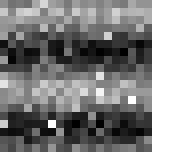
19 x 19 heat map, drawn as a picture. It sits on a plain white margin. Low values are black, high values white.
Average level on the scale: 40%. Stripes: horizontal, repeating 2 times. Roughest part: bottom middle.
